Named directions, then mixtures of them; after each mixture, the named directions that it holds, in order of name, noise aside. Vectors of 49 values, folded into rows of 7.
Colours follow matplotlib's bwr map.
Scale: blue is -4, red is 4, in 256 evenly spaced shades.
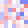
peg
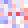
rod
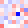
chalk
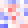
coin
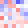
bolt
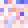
bolt, peg, rod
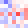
rod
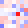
chalk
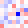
chalk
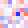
bolt, chalk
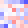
coin, peg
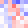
bolt, coin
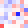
chalk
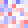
bolt, chalk, rod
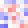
coin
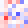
coin, peg, rod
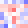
coin, peg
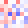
bolt, rod
